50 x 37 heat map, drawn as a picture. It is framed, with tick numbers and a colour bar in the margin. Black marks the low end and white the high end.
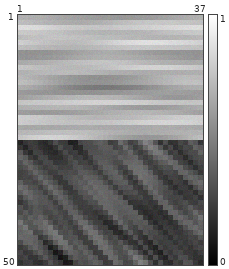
It is made of 2 by 1 panels. Panel 1,1: high, streaked across. Panel 2,1: low, slanting down to the right.
